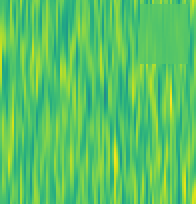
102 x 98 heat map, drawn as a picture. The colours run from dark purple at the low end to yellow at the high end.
Grain: streaks running down. Mirror symmetry: none. Calmest part: top right. Odd patch: calmer, in the top right.
